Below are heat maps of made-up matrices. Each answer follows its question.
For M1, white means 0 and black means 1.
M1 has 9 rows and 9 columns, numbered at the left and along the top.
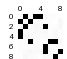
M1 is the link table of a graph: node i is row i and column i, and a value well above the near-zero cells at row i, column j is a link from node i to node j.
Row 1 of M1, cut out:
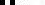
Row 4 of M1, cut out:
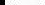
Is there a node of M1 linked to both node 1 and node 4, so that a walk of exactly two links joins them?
yes
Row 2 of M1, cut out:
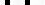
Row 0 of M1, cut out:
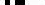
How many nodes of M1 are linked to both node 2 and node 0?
1
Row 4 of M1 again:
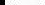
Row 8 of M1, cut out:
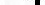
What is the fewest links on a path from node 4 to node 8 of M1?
6
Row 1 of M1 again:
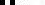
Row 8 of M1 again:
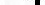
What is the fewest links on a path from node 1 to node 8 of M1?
4
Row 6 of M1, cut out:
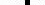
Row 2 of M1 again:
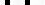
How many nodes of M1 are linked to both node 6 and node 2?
1
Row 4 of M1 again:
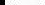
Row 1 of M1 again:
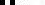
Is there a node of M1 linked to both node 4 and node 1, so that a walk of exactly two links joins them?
yes
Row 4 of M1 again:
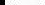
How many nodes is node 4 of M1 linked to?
1
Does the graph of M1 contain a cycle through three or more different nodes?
no
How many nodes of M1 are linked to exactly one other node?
4
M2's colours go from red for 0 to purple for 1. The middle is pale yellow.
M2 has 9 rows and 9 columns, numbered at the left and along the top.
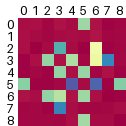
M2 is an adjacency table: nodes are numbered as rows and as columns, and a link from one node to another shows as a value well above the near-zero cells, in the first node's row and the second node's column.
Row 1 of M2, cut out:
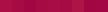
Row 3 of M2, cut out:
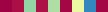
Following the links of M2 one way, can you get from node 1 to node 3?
no
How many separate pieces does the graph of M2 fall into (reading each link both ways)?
2
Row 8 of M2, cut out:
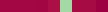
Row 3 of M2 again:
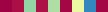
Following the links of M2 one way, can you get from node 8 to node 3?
yes
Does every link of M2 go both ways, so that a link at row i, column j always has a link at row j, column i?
yes
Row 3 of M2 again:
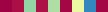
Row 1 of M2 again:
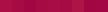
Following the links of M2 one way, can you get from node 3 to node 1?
no
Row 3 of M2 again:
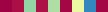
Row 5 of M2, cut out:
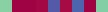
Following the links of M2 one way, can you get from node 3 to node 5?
yes
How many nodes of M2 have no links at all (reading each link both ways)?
1
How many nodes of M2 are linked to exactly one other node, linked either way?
3
